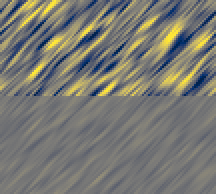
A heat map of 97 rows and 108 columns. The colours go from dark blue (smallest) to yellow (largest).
Slope: none. Seam: horizontal, 50% of the way down, the bottom part calmer. Histogram: heavy tails on both sides. Mirror symmetry: none. Grain: diagonal, up to the right.
